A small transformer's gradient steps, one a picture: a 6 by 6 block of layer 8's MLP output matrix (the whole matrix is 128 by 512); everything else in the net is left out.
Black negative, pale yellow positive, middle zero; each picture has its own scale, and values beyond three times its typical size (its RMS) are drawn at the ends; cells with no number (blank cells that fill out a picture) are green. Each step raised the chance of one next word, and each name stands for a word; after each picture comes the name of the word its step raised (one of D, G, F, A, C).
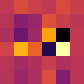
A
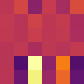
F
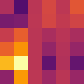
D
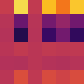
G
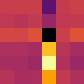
F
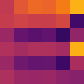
D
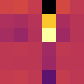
G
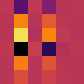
A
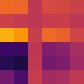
F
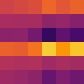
A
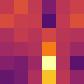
D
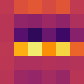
A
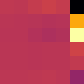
G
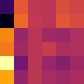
D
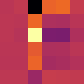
G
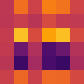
F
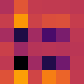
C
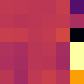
F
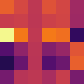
F
